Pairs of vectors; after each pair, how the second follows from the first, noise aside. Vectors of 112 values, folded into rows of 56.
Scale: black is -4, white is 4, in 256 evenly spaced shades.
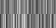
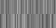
shrunk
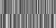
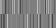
partly zeroed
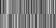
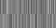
shrunk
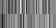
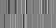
partly zeroed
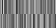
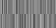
shrunk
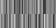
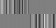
partly zeroed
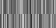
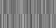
shrunk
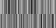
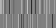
partly zeroed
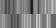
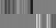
partly zeroed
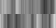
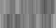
shrunk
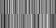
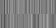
shrunk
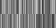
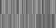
shrunk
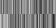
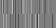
partly zeroed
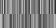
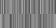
shrunk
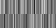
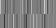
partly zeroed
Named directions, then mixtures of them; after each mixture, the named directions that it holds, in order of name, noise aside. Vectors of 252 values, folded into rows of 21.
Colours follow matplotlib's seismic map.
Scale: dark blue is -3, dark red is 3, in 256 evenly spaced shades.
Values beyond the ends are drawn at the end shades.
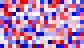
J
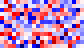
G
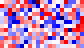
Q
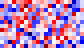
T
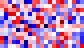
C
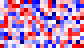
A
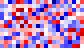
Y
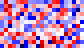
G, J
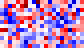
Q, T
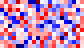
G, Q, Y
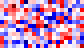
A, C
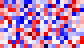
T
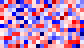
Y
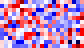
A, J, Y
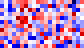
T, Y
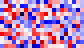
G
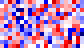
Y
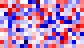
C, Q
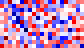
C, Q, Y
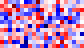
C, Q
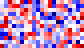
A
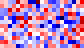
Q, Y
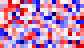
A, J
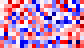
A, J, Q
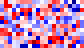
G, T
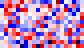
A, G, J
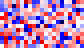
C, G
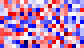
C, G, T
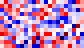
G, Q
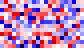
G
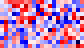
A, Q, T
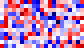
A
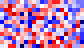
C, G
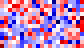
A, Q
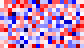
J, Q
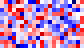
G, Q, Y
